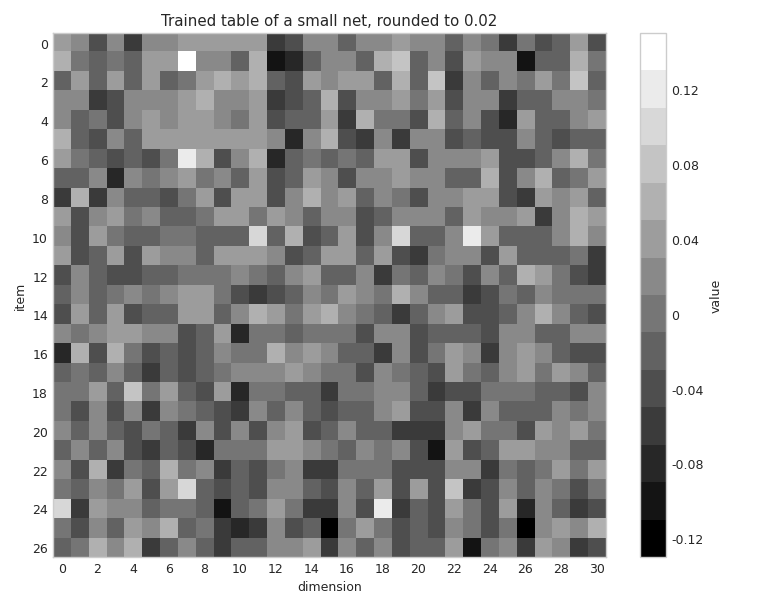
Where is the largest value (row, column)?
1 7
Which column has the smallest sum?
20
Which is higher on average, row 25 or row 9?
row 9
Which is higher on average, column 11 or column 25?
column 11
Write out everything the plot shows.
Title: Trained table of a small net, rounded to 0.02
x-axis: dimension, ticks 0 2 4 6 8 10 12 14 16 18 20 22 24 26 28 30
y-axis: item, ticks 0 2 4 6 8 10 12 14 16 18 20 22 24 26 (0 at the top)
Colour bar: value, ticks -0.12 -0.08 -0.04 0 0.04 0.08 0.12
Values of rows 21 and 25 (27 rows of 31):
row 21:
-0.02 0.02 -0.02 0.02 -0.04 -0.06 -0.02 -0.04 -0.08 0 0 0 0.04 0.04 0.02 0 -0.02 0.02 0 0.02 -0.04 -0.1 0.04 -0.04 -0.02 0.04 0.04 0.02 0.02 -0.02 -0.02
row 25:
0 -0.04 0.02 -0.02 0.04 0.02 0.06 -0.02 0 -0.06 -0.08 -0.06 0.02 -0.04 -0.02 -0.12 0 0.04 0 -0.04 -0.02 -0.04 0.02 0 -0.04 0 -0.12 0.02 0.04 0.02 0.06
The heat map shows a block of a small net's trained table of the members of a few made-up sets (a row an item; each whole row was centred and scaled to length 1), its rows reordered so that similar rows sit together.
